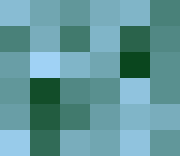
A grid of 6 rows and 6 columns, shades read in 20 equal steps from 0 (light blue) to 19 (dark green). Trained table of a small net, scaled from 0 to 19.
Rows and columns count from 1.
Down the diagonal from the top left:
3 5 4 9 4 8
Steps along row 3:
down up up up down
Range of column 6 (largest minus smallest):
6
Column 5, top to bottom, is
4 15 19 2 4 2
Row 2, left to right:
11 5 12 4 15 10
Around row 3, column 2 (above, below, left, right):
5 18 7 4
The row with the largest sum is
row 2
